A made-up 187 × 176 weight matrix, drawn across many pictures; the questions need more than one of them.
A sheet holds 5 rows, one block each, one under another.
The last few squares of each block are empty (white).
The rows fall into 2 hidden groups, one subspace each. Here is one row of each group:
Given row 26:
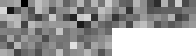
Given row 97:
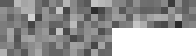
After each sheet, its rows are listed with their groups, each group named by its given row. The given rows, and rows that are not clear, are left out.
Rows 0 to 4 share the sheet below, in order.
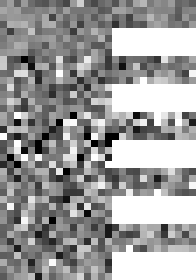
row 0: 97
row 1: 26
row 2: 97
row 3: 26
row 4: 26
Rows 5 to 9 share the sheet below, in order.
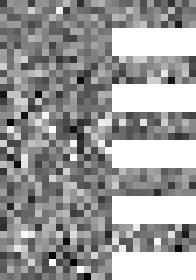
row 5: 97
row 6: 97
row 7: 26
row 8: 26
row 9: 97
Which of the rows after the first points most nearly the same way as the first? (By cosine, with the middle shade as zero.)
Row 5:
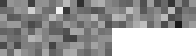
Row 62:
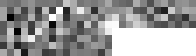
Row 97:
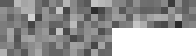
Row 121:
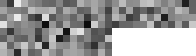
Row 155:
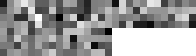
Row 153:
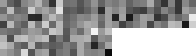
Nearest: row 97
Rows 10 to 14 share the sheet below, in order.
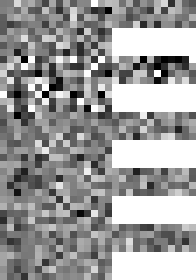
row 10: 97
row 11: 97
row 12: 97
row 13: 97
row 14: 97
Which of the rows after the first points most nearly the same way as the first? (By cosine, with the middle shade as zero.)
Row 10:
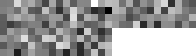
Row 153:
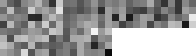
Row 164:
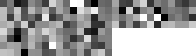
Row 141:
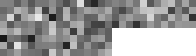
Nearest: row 153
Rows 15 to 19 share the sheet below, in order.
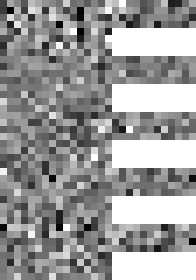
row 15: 26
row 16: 97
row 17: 97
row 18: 26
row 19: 26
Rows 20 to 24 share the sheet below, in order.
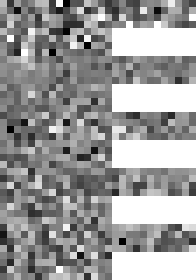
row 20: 26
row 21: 97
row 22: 97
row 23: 97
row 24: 26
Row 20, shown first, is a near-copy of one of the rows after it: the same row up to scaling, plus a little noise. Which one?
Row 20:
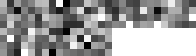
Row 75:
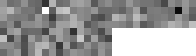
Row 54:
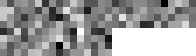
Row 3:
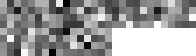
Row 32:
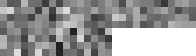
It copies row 3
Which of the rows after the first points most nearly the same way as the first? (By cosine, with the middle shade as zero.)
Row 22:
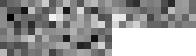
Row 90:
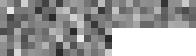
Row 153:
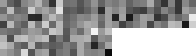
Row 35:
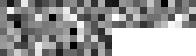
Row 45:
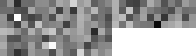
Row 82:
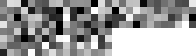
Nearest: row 45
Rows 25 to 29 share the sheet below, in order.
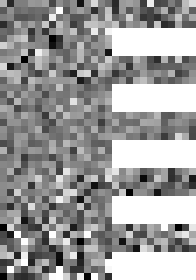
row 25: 97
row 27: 26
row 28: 26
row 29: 26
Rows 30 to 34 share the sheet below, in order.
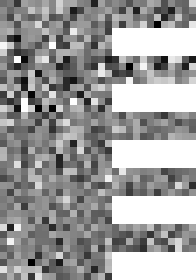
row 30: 97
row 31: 26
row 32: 26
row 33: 26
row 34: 97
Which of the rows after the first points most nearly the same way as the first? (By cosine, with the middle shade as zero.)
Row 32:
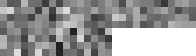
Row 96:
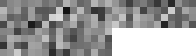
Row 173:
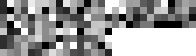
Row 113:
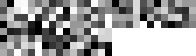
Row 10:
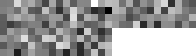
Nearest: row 96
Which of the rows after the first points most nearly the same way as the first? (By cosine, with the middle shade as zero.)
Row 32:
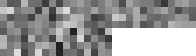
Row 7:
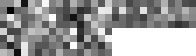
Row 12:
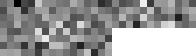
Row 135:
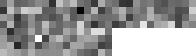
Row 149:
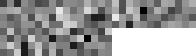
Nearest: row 149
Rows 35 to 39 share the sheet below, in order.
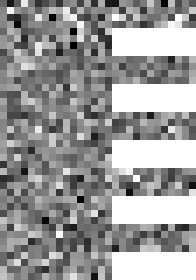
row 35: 26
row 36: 97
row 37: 97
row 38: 26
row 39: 97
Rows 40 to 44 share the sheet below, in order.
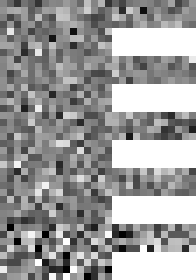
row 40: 26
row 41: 26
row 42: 26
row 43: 97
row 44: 97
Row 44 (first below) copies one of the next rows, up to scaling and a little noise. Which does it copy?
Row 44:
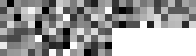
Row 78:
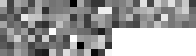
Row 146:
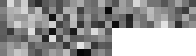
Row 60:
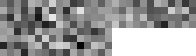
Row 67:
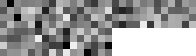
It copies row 67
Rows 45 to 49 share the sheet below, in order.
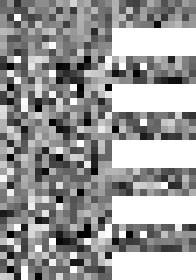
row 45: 97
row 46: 26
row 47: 26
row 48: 97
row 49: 26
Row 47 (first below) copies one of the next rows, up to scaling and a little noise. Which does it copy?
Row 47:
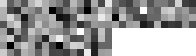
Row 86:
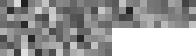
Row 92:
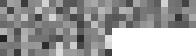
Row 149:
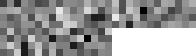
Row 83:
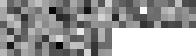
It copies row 83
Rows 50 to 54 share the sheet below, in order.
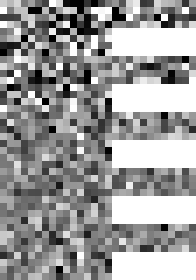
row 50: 97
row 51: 97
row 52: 26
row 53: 97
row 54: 26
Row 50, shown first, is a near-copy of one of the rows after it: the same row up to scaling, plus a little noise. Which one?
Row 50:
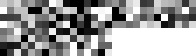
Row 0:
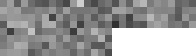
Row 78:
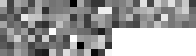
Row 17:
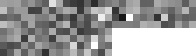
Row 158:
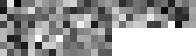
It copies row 17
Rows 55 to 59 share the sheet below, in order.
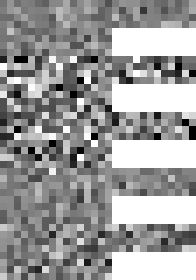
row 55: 26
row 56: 97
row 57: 97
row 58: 97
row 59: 26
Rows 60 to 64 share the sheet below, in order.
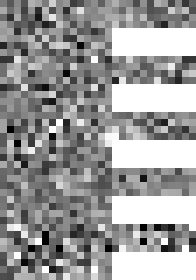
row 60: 97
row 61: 97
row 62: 97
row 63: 26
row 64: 97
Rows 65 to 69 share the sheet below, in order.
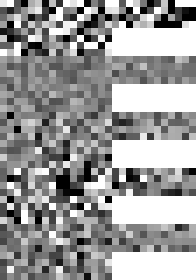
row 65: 26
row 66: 26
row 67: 97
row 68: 26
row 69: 26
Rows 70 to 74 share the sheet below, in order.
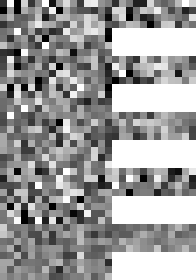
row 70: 97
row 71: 97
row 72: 97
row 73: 26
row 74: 26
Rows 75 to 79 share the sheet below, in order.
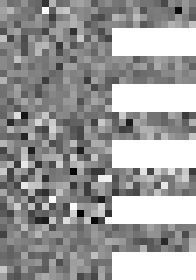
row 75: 26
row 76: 97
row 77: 26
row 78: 97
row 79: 97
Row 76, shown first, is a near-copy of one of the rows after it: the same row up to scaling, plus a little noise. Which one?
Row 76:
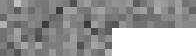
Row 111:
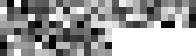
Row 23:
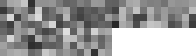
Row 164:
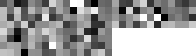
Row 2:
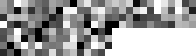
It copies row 2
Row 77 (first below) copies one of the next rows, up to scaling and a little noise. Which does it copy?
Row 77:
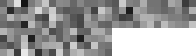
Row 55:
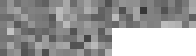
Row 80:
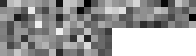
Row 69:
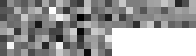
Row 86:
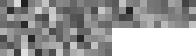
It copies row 86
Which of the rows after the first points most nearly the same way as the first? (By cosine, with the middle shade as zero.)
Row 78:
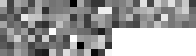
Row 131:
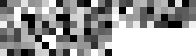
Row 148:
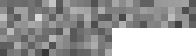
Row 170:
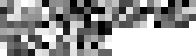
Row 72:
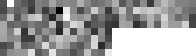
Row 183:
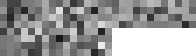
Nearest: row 183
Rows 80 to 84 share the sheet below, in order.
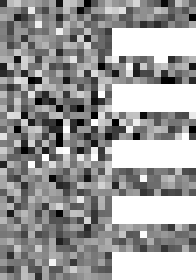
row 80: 26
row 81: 26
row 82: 97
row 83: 26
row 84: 26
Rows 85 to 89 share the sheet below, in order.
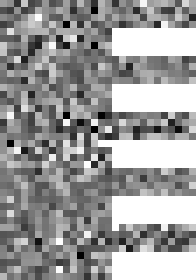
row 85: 97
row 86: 26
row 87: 97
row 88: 26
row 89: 26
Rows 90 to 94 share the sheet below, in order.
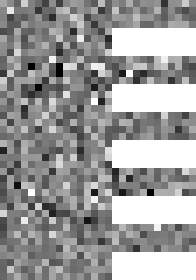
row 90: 26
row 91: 97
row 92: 26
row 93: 97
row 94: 26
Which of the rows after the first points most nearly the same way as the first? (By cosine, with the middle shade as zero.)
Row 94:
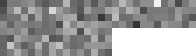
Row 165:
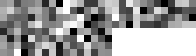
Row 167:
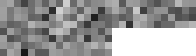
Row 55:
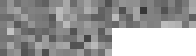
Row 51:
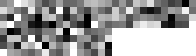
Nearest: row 55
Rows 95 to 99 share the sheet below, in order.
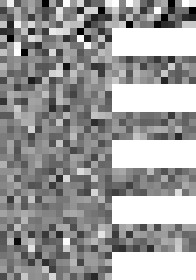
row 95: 26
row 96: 97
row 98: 97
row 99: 97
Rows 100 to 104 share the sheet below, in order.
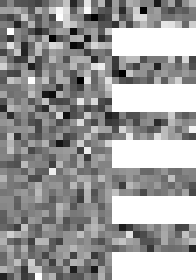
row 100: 26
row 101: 97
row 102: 26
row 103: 97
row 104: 26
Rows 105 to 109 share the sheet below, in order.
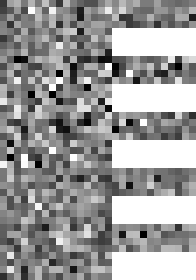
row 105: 26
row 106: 97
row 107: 26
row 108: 97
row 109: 26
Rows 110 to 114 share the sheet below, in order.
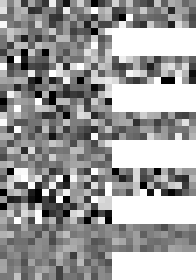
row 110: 97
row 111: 97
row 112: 97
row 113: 97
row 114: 26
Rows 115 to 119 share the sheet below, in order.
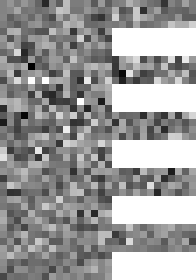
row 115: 26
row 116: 97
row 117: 97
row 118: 97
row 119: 97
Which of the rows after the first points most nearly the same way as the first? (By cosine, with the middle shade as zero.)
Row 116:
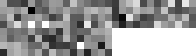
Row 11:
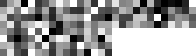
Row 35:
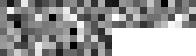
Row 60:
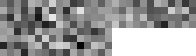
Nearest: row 11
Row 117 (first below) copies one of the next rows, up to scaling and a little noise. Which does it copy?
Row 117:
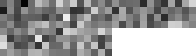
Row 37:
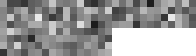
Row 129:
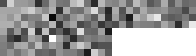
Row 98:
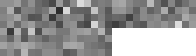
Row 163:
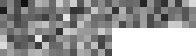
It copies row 163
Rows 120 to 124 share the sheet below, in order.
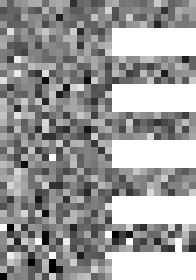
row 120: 97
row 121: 97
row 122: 97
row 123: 97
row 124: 97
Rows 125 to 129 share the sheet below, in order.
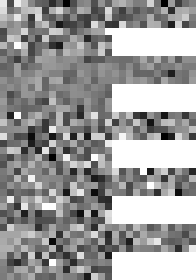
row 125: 97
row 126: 97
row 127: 97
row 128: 97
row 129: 97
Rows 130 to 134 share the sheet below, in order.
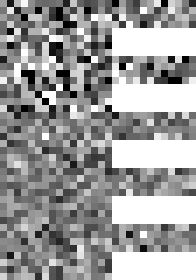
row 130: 26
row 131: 97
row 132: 97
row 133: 26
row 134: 26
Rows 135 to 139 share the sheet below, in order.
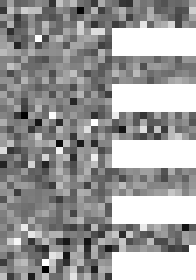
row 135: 97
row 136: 26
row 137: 97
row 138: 26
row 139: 97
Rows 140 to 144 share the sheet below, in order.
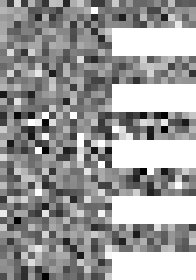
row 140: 97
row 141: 97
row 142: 97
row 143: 97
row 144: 97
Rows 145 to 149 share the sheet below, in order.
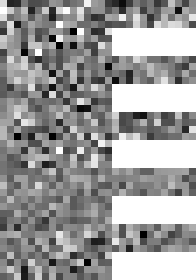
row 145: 26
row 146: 97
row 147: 97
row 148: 97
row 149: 26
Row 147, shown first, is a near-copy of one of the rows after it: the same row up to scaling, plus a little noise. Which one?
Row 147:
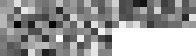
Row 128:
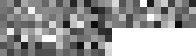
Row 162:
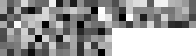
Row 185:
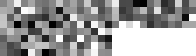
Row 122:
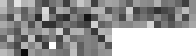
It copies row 185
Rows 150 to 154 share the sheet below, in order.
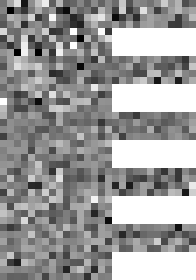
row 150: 26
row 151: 97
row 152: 97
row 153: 97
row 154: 97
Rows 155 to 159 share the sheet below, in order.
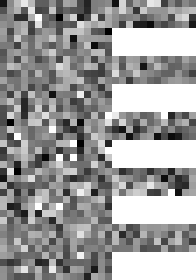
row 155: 26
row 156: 26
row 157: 26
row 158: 97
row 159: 97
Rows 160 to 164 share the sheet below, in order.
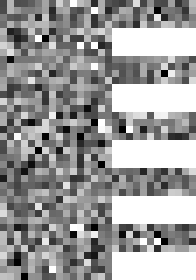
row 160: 97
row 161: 97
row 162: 97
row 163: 97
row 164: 97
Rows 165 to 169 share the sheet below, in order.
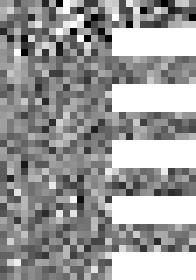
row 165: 26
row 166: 97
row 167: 26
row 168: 26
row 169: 97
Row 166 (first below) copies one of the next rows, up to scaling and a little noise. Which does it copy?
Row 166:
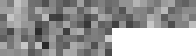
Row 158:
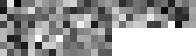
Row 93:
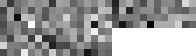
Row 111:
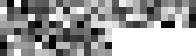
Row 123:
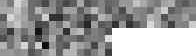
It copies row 123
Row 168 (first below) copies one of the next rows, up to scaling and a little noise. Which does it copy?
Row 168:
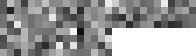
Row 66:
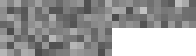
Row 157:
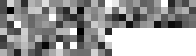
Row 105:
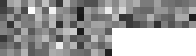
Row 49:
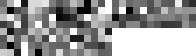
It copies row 157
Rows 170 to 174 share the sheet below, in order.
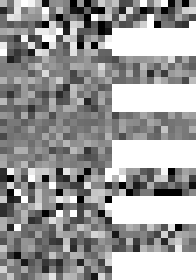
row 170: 97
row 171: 97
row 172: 97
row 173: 26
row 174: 97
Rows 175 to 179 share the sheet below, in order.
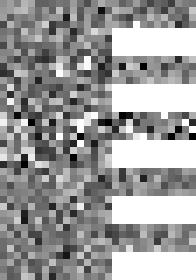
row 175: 97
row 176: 26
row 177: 26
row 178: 26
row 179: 26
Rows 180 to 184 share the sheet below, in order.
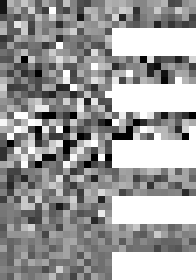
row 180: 26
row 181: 97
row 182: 97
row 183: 97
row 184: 26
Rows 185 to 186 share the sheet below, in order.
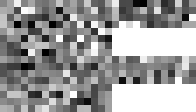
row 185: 97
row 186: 97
